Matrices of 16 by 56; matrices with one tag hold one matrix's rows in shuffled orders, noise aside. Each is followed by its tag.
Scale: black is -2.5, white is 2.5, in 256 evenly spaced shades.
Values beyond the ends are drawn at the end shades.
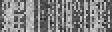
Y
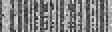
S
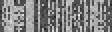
Y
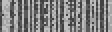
S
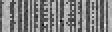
S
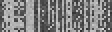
Y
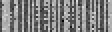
S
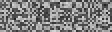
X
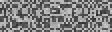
X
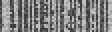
S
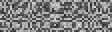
X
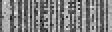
S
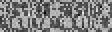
X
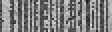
S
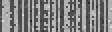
S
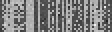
Y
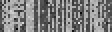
Y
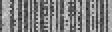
S
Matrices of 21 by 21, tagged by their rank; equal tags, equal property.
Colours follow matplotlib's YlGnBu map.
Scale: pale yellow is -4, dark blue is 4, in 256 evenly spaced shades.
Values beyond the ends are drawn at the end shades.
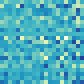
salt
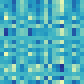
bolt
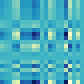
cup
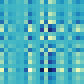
cup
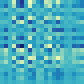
bolt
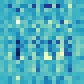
salt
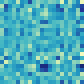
salt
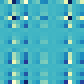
cup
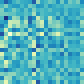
salt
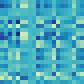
bolt
